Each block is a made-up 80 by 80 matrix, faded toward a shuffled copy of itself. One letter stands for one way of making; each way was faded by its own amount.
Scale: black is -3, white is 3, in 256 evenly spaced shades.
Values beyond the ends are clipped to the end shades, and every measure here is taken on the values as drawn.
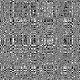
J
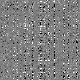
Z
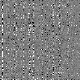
Z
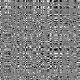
J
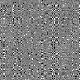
J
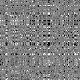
J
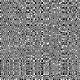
J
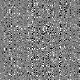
Z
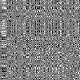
J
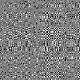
J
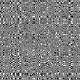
J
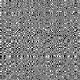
J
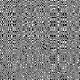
J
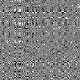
J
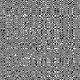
J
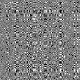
J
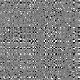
J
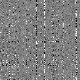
Z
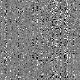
Z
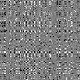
J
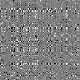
J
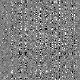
Z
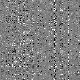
Z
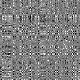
J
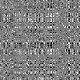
J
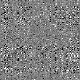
Z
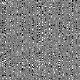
Z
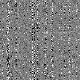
Z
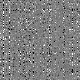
Z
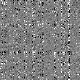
Z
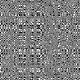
J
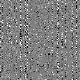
Z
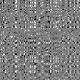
J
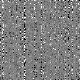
Z
